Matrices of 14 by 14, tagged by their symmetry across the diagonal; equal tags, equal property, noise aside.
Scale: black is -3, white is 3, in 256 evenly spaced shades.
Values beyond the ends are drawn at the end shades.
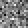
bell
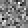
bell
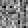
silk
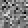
silk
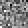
bell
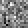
silk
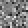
bell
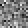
bell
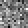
bell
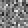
silk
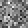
silk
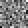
bell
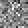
silk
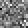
silk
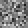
bell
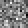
silk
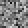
silk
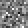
silk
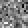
bell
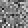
silk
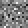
bell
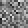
bell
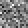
silk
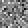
silk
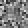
bell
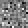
bell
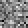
silk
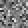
silk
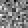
bell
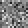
bell
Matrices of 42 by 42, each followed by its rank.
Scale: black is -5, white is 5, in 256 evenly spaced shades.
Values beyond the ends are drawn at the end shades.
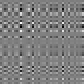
one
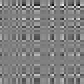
one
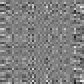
three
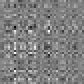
three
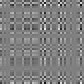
one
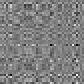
three
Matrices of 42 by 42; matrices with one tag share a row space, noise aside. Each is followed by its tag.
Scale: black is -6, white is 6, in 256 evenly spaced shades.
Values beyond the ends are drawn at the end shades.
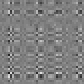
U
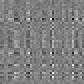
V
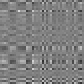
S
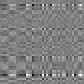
S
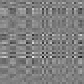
S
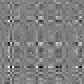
U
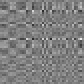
S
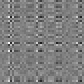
U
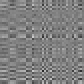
S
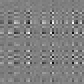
V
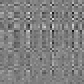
V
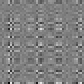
U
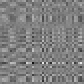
S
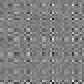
V
